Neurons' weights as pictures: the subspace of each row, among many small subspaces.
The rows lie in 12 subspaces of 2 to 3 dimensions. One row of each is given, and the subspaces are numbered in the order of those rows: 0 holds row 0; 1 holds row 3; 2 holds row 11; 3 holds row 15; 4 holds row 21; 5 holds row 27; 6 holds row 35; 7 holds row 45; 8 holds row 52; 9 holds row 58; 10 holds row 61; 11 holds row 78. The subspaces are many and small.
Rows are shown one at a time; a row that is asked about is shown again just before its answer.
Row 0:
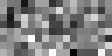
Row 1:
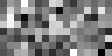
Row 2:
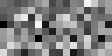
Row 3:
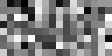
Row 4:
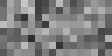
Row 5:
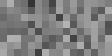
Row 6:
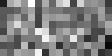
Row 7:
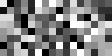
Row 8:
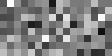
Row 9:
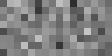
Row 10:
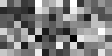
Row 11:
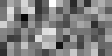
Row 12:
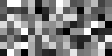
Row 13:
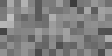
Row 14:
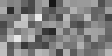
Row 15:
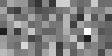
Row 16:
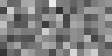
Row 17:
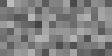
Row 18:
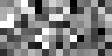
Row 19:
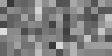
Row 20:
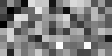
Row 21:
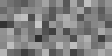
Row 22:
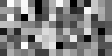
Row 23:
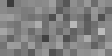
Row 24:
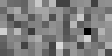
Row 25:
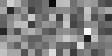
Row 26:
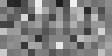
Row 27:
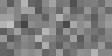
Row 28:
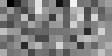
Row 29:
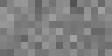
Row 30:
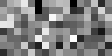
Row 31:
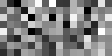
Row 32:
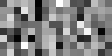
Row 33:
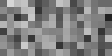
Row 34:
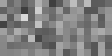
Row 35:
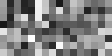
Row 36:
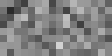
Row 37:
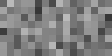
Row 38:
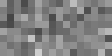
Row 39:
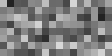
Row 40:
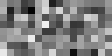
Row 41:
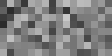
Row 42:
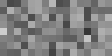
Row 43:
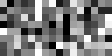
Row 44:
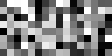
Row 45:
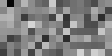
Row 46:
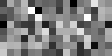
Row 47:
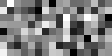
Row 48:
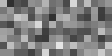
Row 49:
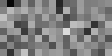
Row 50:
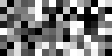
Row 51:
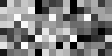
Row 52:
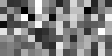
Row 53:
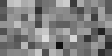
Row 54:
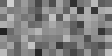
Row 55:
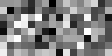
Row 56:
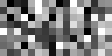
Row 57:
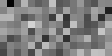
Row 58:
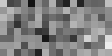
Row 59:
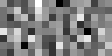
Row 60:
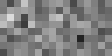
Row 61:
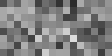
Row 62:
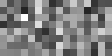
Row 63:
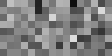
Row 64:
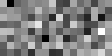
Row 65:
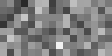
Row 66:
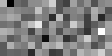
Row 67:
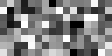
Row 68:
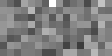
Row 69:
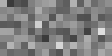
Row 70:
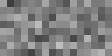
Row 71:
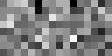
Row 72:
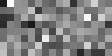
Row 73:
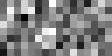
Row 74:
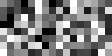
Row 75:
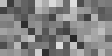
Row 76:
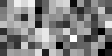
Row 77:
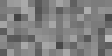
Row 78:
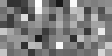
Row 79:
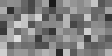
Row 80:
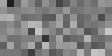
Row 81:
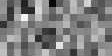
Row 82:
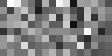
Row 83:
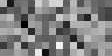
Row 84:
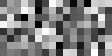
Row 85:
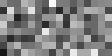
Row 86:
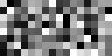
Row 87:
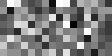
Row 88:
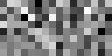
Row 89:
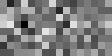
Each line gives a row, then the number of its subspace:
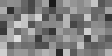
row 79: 3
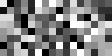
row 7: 10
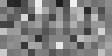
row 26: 11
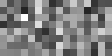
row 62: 8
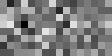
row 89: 5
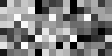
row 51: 10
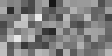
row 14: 3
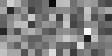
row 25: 2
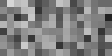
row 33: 1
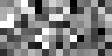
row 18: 5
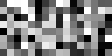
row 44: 1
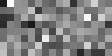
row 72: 4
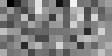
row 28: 11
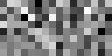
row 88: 8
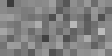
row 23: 7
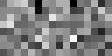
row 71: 5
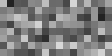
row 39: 4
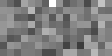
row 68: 8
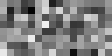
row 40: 6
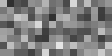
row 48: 4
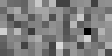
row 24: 3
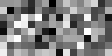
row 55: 3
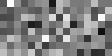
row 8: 7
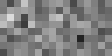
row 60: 10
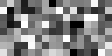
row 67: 0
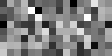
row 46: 4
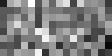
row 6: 9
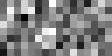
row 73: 2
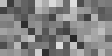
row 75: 10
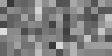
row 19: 6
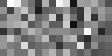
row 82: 11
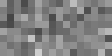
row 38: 0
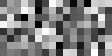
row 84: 8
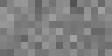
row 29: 5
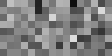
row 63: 5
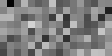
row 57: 7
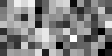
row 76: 9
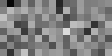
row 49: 10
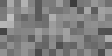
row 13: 0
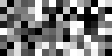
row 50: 0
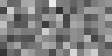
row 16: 1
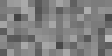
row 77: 1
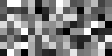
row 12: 10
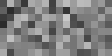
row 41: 9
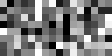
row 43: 6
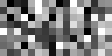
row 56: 2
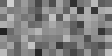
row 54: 0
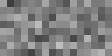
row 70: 4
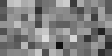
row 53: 9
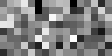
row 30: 5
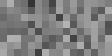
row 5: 9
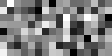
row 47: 6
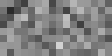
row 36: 9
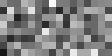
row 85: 1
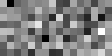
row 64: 7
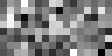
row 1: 0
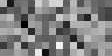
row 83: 10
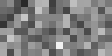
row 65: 9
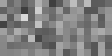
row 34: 8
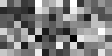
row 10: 10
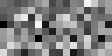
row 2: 4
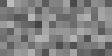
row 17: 4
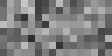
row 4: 6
